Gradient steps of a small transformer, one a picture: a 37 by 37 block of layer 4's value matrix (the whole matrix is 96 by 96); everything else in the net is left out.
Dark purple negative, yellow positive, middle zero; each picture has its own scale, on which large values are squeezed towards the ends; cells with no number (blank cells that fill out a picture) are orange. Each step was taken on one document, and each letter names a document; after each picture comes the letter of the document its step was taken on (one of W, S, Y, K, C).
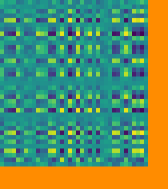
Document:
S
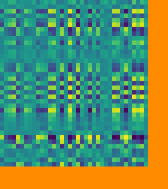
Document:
S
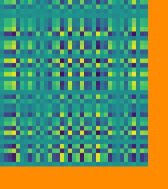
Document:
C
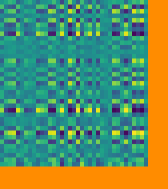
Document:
S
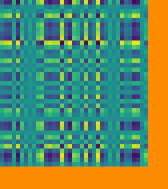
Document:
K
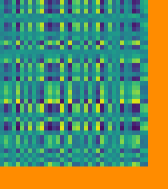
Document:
K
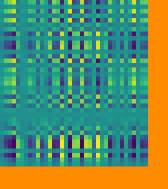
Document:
C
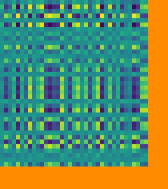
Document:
K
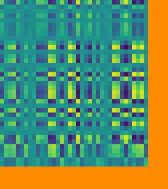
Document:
S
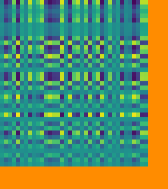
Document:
K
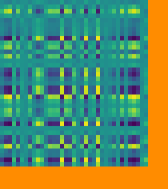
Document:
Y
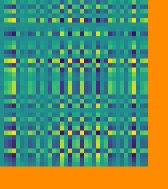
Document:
C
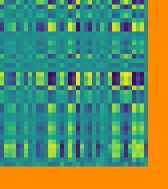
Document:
S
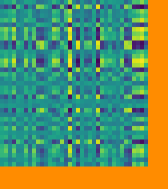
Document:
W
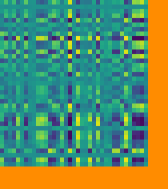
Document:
W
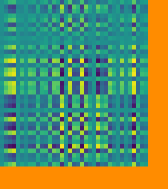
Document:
C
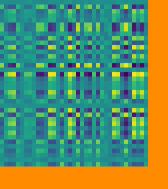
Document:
S
